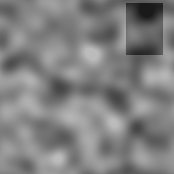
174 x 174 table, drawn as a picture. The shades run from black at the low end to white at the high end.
An odd patch, lower than its surroundings, sits in the top right. Neither half mirrors the other. Values change most from cell to cell in the top right. Overall the values sit about 50% of the way up the scale. The ninth with the lowest average is the top right.
